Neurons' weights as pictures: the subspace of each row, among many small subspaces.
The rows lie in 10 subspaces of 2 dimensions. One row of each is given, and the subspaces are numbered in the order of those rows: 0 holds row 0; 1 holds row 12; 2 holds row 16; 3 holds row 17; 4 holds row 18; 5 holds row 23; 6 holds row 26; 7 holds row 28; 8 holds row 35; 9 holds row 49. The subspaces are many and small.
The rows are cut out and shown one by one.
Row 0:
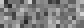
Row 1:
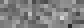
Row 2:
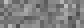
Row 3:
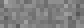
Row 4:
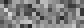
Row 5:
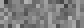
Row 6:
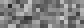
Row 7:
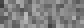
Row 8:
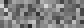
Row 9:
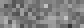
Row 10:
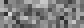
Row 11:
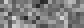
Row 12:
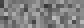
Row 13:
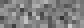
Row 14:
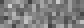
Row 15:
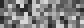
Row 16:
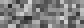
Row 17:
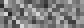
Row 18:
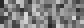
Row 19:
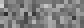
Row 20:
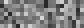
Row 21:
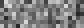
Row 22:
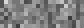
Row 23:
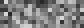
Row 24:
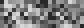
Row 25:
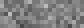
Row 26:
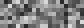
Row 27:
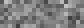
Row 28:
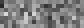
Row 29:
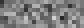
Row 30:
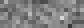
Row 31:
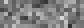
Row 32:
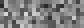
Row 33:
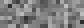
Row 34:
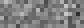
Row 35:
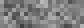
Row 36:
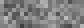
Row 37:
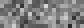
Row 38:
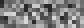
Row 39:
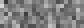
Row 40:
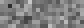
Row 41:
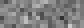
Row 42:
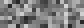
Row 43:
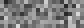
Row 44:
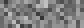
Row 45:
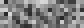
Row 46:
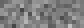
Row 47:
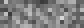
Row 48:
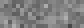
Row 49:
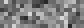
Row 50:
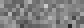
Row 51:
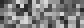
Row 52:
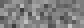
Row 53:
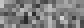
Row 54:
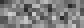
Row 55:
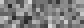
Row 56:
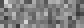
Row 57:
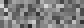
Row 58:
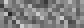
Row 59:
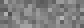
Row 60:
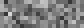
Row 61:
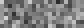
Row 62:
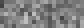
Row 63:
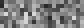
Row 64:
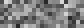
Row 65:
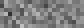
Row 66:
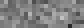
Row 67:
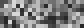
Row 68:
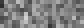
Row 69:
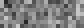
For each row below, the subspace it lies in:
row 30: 5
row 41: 3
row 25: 9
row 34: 0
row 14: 6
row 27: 6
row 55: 2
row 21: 0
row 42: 6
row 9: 8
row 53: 7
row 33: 6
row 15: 4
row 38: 1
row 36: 8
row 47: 5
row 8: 1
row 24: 8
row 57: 1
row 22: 2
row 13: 3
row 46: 3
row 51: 4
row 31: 9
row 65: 3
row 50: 9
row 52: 3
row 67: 8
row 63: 7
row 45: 5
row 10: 9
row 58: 3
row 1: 5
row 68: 4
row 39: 4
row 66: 5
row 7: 4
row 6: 2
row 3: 0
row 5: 2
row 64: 6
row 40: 2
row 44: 7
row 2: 2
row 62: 7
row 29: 1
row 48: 8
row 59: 5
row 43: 0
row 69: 0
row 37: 9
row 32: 7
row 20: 4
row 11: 8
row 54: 1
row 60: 9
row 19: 7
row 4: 1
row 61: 6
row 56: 0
